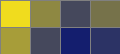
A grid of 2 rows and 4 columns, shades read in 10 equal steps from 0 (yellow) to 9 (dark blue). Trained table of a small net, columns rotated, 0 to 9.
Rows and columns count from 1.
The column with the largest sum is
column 3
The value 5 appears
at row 1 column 4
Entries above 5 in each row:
1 3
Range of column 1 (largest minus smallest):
3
